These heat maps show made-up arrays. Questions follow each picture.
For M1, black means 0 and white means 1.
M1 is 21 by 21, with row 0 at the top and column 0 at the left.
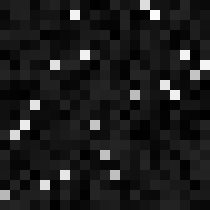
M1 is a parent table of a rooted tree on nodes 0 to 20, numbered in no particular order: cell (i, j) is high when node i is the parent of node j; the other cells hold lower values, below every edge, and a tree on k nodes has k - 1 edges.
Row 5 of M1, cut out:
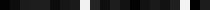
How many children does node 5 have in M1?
2
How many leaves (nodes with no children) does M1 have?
7
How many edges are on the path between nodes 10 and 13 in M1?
3
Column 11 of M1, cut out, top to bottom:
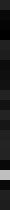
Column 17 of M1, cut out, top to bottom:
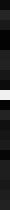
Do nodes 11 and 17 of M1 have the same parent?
no
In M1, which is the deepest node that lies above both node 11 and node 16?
17
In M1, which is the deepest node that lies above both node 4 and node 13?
9
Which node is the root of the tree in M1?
12
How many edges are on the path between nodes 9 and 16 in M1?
5
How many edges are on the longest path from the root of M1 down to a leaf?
7
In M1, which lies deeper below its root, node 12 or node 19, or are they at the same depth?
node 19
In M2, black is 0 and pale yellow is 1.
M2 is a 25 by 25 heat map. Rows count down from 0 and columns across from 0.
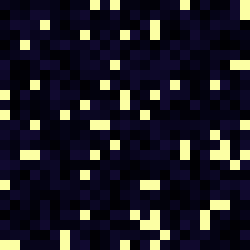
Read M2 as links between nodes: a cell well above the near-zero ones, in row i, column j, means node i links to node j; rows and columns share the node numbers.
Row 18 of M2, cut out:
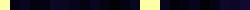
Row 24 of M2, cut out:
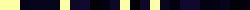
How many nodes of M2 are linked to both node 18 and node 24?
2
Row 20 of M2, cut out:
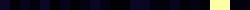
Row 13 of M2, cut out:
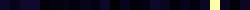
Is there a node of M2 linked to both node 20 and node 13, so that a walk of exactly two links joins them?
yes
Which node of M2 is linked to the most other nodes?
node 15
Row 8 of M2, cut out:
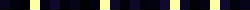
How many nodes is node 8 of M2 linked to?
4
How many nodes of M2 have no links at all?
3
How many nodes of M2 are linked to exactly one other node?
5
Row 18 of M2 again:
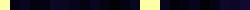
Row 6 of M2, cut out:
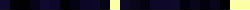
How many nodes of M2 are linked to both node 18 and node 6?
0
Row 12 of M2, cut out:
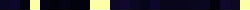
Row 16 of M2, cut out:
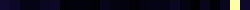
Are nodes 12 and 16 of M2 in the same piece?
yes
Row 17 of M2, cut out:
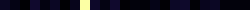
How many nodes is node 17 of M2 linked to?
1
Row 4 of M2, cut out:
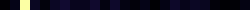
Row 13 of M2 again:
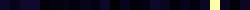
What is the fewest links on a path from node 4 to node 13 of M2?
4
